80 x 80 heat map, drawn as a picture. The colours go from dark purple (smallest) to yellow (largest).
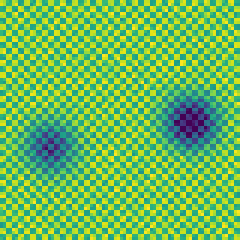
Seam: none. Slope: none. Ninth with the lowest average: middle right. Average level on the scale: 70%. Odd rows or columns: none. Dips: two.
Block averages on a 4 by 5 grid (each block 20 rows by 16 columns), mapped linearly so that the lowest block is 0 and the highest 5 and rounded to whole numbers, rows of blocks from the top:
55555 | 55522 | 10511 | 55555
